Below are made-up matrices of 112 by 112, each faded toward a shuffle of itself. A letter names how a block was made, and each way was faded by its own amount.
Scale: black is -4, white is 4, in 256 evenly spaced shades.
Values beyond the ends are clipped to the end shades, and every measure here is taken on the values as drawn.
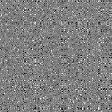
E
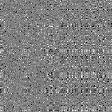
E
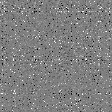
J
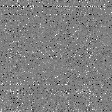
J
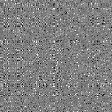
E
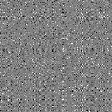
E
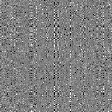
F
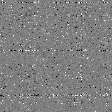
J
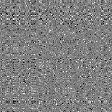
E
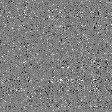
J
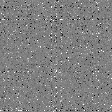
J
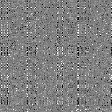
F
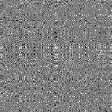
E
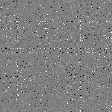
J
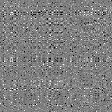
E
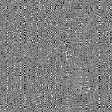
F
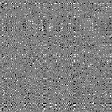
E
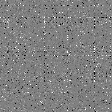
J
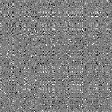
E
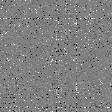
J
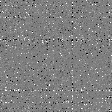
J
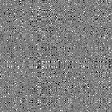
E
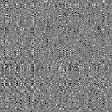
E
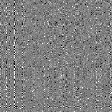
F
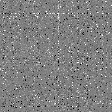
J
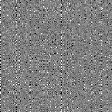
F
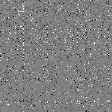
J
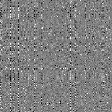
F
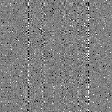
F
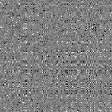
E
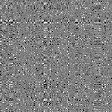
E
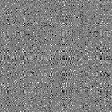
E
